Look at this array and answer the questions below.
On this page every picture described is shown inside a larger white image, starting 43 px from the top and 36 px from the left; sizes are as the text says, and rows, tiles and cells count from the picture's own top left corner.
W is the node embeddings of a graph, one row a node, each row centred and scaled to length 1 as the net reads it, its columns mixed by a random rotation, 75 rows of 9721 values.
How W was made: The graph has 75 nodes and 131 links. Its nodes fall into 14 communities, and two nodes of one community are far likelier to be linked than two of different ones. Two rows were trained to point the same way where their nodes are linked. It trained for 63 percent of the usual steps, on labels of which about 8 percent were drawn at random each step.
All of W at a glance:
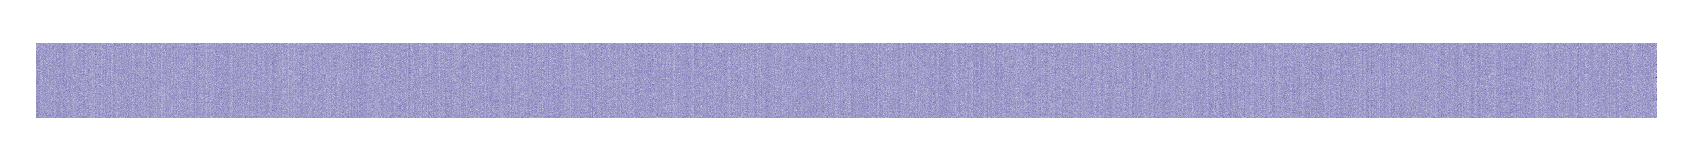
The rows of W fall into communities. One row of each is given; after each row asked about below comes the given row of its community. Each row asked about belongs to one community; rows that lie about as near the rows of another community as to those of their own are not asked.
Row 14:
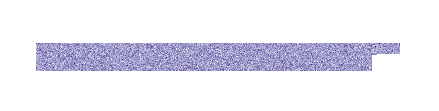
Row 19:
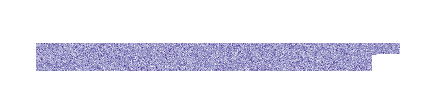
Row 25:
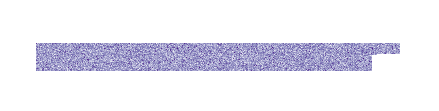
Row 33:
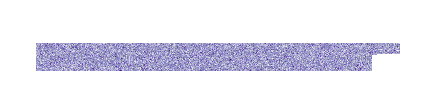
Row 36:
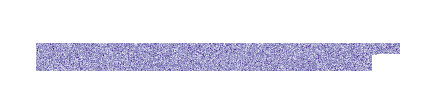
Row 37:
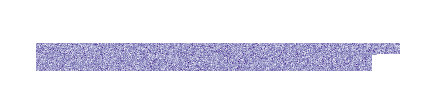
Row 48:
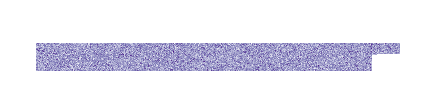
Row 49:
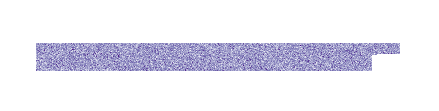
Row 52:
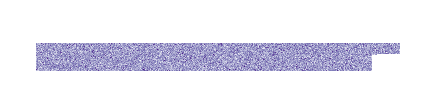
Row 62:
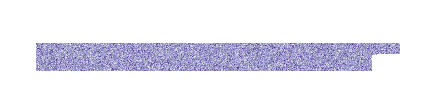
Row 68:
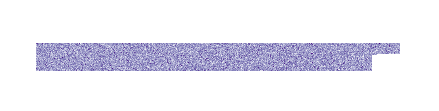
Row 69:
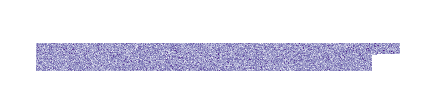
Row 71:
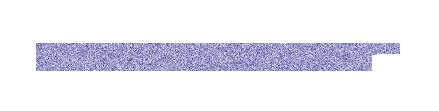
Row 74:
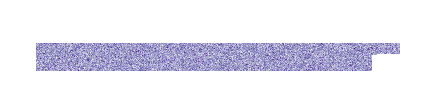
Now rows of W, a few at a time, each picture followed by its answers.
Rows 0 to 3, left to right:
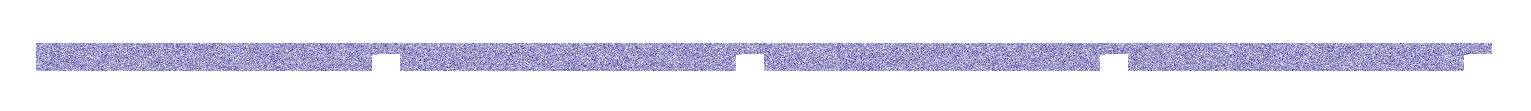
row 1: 62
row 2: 62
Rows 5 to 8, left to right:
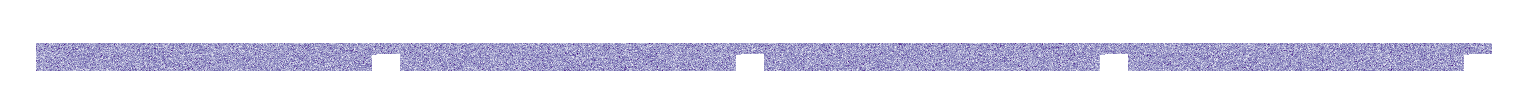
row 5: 49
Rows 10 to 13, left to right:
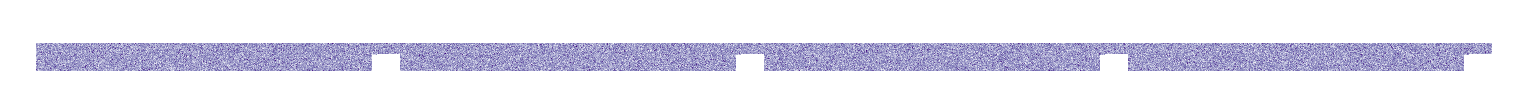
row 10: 52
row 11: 74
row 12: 74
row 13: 25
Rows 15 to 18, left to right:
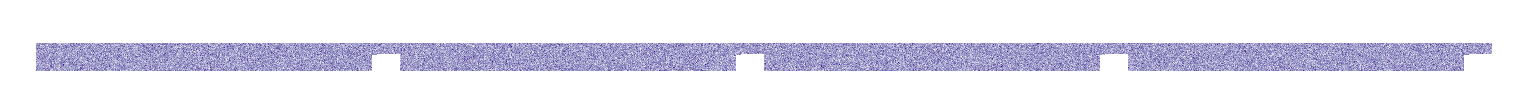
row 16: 68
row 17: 25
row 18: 14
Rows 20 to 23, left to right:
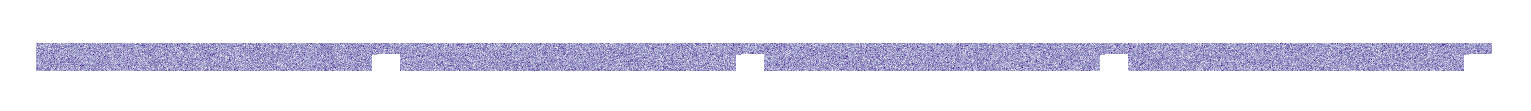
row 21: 36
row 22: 19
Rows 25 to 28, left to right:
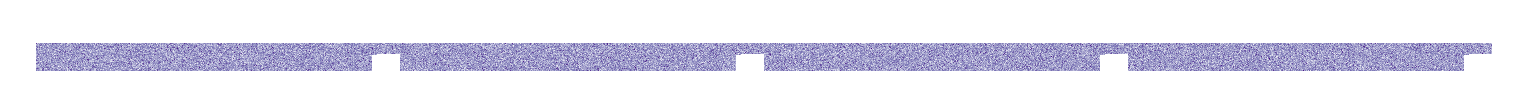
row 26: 49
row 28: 48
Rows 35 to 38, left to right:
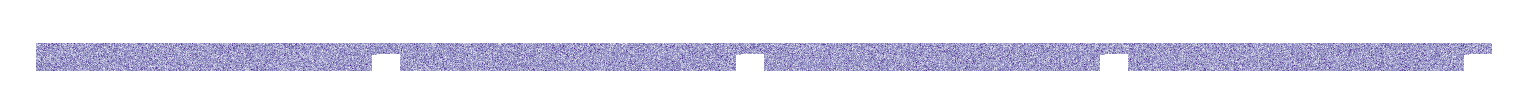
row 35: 19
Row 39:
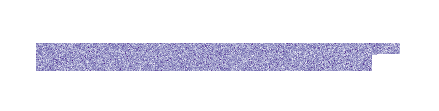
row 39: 33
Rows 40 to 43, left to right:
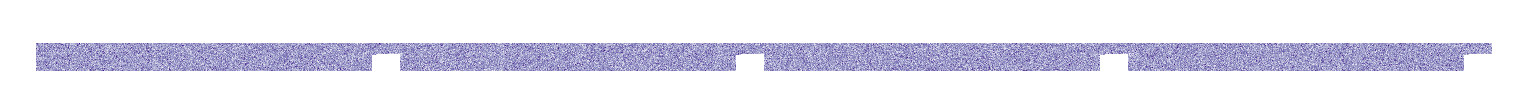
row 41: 71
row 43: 74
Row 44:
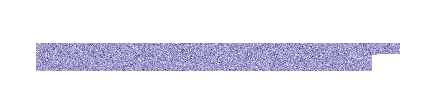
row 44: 52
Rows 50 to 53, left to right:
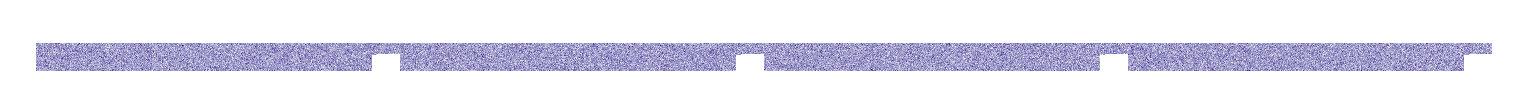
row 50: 14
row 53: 33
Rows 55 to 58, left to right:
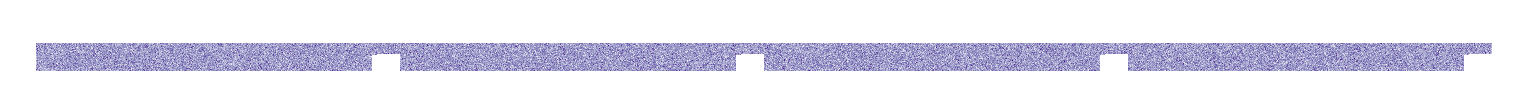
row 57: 62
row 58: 69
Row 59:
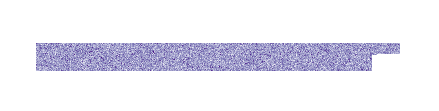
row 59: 14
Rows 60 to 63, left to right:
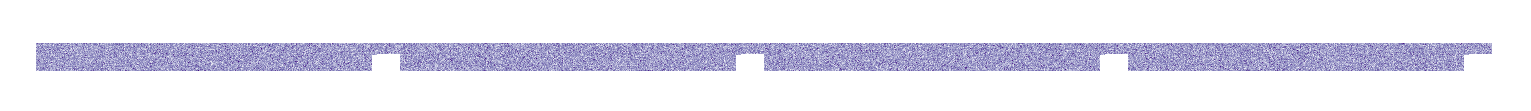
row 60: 37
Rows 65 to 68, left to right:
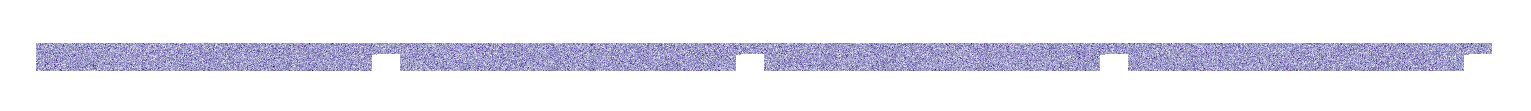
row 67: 48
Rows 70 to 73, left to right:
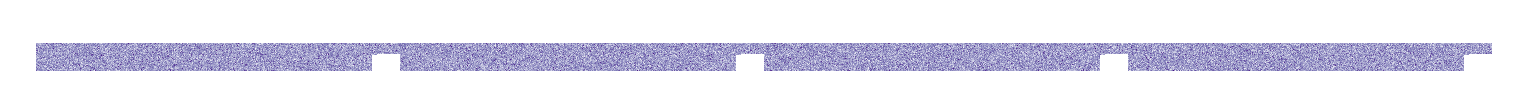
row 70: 36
